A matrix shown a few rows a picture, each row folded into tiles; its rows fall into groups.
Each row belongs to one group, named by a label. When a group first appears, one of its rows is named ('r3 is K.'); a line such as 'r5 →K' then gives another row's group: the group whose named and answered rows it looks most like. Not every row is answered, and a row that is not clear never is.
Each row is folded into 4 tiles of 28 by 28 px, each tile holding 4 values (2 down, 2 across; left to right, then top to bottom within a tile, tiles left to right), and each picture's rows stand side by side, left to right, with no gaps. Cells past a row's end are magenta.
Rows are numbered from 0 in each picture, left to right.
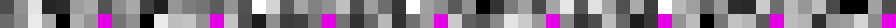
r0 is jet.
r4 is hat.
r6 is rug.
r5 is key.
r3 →key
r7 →rug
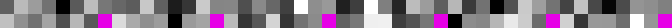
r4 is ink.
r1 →jet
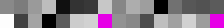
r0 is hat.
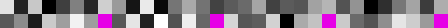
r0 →ink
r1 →ink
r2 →jet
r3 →hat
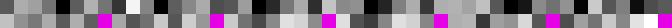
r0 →jet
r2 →hat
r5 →ink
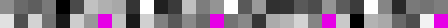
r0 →jet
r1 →key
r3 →key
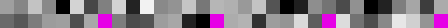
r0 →key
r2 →rug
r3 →hat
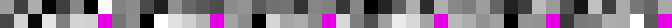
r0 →ink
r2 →rug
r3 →hat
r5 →ink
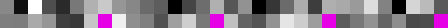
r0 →key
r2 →hat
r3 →key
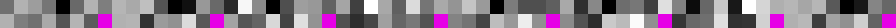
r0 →jet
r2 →jet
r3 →key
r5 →ink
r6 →key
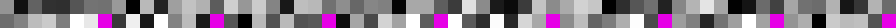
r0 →ink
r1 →ink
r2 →key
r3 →ink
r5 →rug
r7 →rug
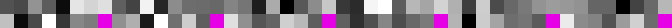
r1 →ink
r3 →key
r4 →key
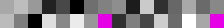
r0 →rug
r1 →ink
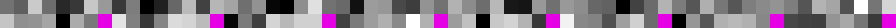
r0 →jet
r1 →hat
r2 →ink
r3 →ink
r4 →rug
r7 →key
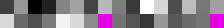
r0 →hat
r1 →key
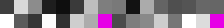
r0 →jet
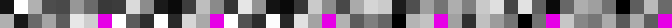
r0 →jet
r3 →jet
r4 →key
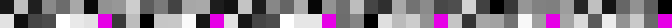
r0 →hat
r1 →rug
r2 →hat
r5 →ink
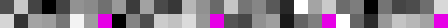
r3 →hat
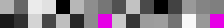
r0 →key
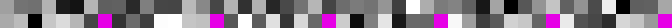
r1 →ink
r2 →ink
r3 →key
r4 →hat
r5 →hat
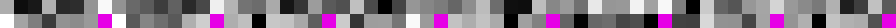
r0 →hat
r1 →hat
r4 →jet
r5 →key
